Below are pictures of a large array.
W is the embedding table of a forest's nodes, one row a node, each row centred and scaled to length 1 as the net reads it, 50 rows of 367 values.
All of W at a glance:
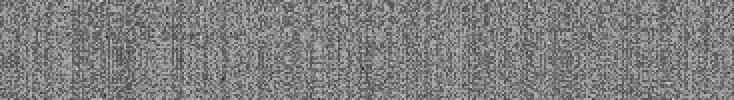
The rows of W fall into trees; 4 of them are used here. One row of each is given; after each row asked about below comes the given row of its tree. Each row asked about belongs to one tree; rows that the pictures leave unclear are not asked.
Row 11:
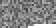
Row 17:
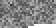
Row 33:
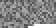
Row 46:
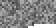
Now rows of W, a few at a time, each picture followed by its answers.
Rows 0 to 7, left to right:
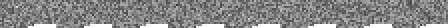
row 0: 46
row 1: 33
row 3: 11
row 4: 11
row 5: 11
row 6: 17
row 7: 46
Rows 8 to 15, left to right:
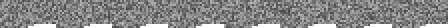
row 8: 11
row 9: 33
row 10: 33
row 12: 11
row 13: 17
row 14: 46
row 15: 46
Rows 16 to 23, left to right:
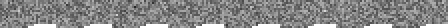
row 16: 17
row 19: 17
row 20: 46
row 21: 33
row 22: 11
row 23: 33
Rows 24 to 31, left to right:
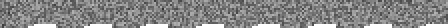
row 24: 17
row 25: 46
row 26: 33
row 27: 33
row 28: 46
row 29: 46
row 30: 33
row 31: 46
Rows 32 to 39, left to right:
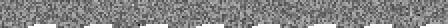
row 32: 33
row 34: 11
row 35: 46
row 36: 33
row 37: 17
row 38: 33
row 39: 17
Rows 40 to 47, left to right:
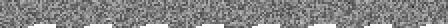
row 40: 46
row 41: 33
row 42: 11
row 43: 46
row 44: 33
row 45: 17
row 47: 33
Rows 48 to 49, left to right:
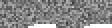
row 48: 33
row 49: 46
